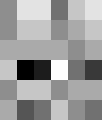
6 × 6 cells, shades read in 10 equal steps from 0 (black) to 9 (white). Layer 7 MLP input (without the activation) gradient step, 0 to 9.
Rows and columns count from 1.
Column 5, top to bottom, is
7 6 5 4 6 5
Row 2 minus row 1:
0 -1 -1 1 -1 -1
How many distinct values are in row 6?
5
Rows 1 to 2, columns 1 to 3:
5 8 8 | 5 7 7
